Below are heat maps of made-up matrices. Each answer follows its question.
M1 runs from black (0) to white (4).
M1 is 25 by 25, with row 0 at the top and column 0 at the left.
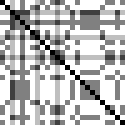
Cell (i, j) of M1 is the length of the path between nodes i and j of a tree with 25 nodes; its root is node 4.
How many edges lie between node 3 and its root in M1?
2
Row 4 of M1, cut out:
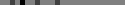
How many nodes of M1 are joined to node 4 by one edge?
3
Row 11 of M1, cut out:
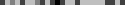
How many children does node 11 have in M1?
8
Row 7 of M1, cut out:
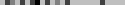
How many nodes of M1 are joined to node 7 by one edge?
6
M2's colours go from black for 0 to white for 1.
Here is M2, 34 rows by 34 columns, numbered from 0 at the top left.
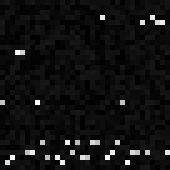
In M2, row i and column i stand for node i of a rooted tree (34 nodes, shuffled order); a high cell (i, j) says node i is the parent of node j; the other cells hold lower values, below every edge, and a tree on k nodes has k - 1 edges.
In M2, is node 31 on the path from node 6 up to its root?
no
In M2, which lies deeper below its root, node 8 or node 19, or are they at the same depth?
the same depth
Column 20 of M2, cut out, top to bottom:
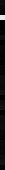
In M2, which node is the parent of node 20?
3
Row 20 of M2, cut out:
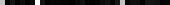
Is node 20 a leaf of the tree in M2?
no
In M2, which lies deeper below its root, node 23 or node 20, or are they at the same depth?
node 23
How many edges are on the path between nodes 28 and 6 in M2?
5
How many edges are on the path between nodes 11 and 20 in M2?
5
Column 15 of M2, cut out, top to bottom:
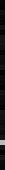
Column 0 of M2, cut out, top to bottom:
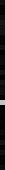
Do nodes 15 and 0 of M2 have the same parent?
no
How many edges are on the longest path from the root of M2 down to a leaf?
3
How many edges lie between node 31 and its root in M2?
2
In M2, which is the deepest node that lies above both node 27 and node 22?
30
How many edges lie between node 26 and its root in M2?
3
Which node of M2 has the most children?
30
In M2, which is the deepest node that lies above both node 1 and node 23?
4
